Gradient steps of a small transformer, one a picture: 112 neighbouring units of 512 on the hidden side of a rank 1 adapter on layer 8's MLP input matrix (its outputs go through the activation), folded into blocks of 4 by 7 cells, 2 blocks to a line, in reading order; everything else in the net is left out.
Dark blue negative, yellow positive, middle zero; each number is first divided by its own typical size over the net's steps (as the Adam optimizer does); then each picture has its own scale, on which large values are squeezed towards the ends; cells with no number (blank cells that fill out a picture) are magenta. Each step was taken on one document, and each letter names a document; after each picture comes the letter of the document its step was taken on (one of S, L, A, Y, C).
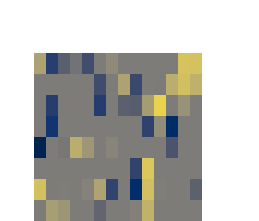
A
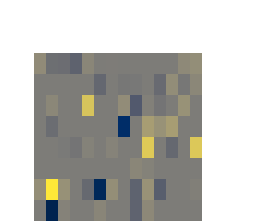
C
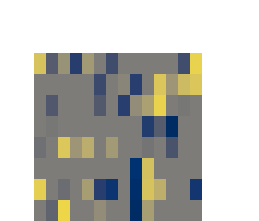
A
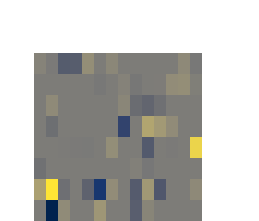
C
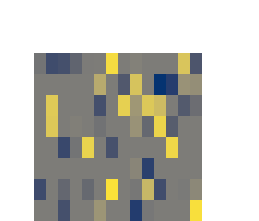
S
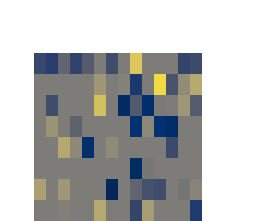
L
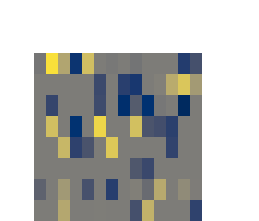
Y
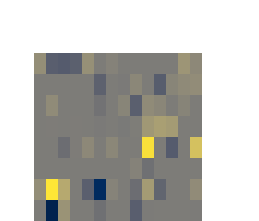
C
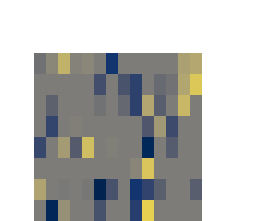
A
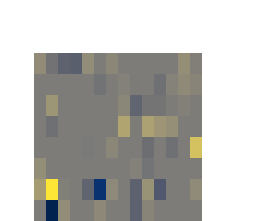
C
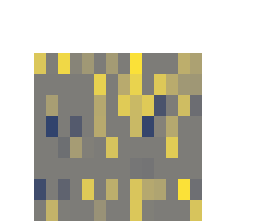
S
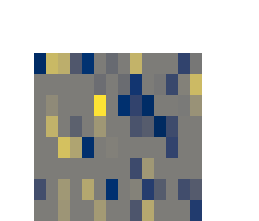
L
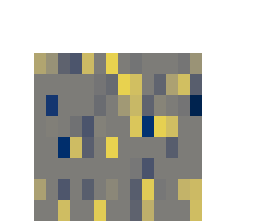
S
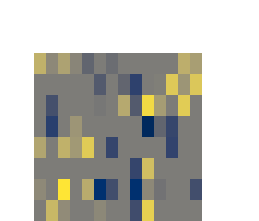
A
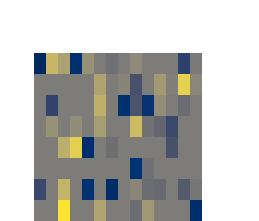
L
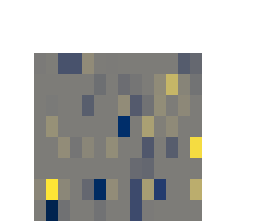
C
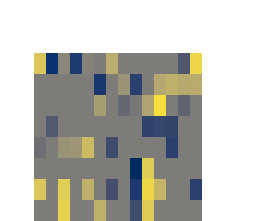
A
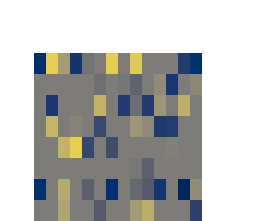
L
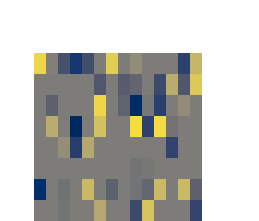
Y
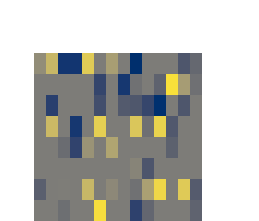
Y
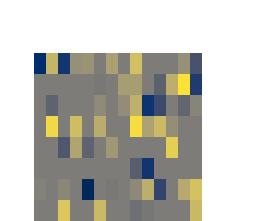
S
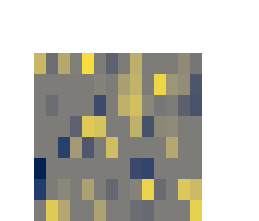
S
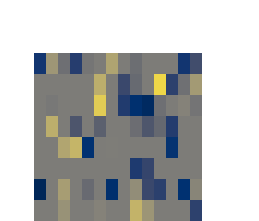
L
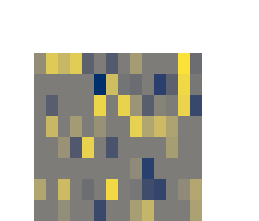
S
